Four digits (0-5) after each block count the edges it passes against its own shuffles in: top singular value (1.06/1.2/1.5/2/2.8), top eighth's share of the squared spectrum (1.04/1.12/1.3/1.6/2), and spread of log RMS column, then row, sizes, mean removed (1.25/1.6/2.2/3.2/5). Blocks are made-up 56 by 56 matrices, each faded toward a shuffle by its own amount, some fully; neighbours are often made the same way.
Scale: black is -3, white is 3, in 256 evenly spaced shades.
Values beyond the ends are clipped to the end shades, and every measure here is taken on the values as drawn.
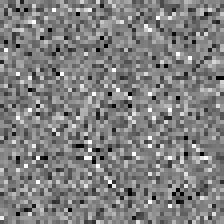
0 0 0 0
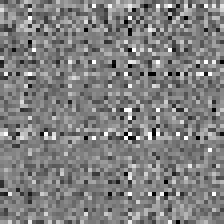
2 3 2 3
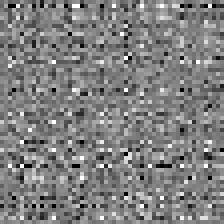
4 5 3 3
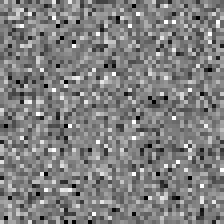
1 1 0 0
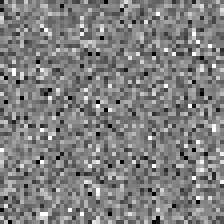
2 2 1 0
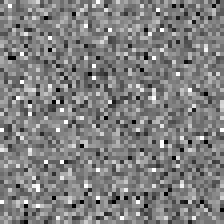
1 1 0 0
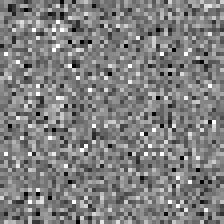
2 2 1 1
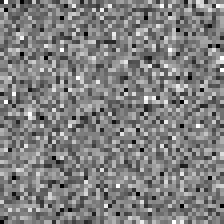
0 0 0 0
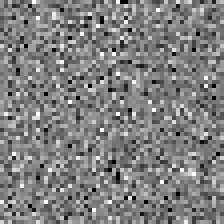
2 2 1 0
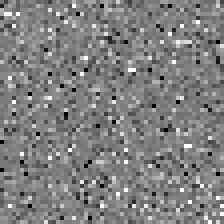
0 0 0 0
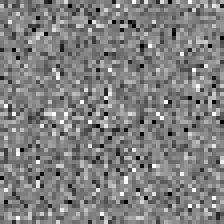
0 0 0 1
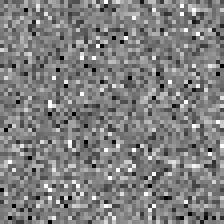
0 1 0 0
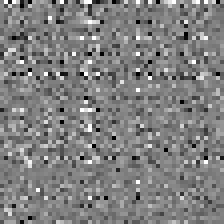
2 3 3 3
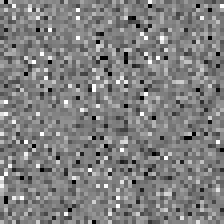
0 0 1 0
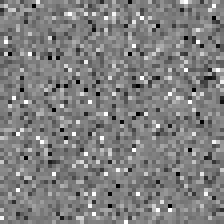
0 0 0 0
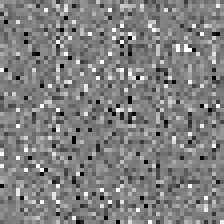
3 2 1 0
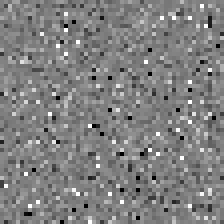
1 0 0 0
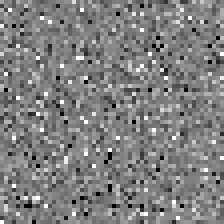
0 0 0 0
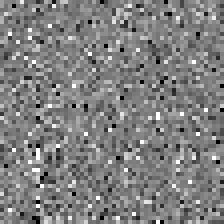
3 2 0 0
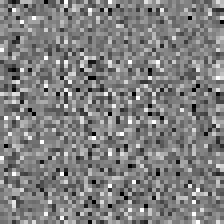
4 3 2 2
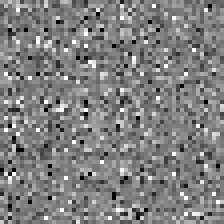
3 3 2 1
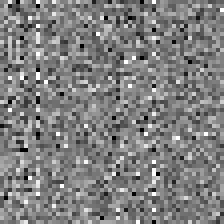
3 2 2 0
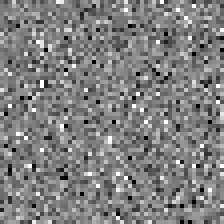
0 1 1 0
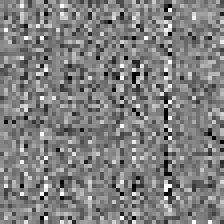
3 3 3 1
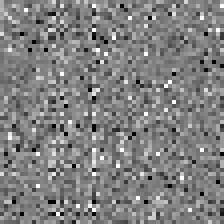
3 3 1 1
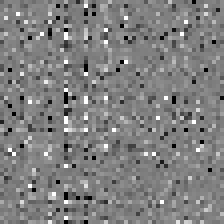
3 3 2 1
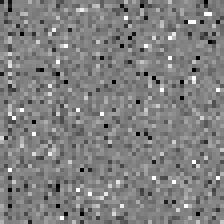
2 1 0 0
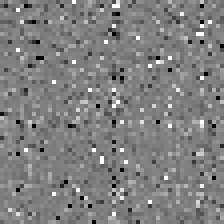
3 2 1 0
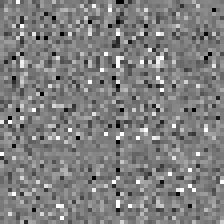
3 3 1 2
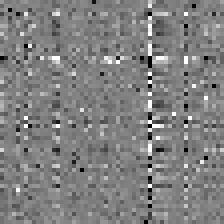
4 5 3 2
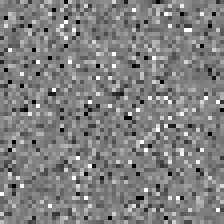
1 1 1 0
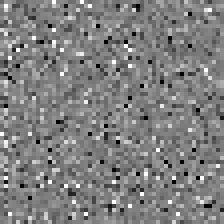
2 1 0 0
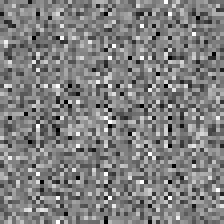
4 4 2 2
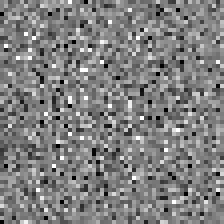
3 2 1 0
